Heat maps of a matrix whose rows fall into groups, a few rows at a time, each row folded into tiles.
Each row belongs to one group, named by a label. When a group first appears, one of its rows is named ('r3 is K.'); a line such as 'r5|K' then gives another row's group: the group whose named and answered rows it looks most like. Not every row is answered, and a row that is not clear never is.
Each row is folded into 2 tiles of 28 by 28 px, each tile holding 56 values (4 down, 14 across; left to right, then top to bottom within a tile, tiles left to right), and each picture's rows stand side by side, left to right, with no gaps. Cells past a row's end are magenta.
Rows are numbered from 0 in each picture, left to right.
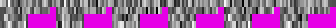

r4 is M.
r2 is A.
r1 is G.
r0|M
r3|M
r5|M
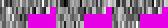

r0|G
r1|G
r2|G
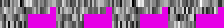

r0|G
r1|A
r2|G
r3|A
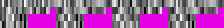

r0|G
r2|M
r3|M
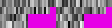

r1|M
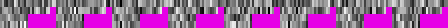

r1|A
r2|G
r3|M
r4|A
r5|A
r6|M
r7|M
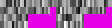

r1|A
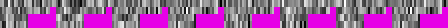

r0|G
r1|A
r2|A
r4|G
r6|M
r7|A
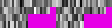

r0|G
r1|M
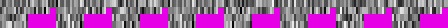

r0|A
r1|G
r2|M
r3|G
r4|A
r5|G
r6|A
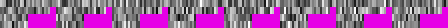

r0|M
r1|M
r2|G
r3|A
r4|G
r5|A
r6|A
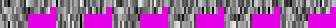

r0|G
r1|G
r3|A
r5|G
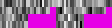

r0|G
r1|M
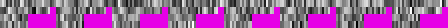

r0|M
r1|M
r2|A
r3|G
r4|G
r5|M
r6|M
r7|A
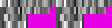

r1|M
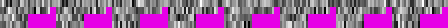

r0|M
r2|G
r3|A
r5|A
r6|A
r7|M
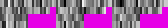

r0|G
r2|G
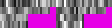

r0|A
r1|M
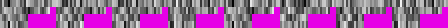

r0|G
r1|M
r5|A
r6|M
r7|G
